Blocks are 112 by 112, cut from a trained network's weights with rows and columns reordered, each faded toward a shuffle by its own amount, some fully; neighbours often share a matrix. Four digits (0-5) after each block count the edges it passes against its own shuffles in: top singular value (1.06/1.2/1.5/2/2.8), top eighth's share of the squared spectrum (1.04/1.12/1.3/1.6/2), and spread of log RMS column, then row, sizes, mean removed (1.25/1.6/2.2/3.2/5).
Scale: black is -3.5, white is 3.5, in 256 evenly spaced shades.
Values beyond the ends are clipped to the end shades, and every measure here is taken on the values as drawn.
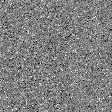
0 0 0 0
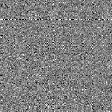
4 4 2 3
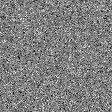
0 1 0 0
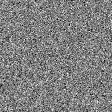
2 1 0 0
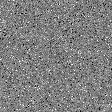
0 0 0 0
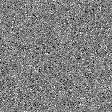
2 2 0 1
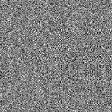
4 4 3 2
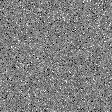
0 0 0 0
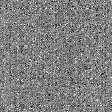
2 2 0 2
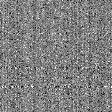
3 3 0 3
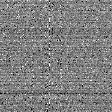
3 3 2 1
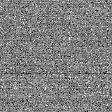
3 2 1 0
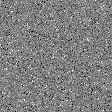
0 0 0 0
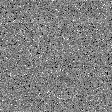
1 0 0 0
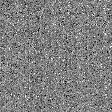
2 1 0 1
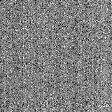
3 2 0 2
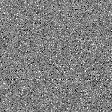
2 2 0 1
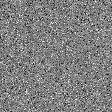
1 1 0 0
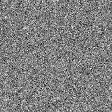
3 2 0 0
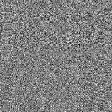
4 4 2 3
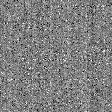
2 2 0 2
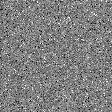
1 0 0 0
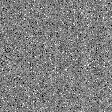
1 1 0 1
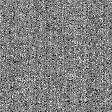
2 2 0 1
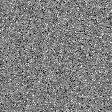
1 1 0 0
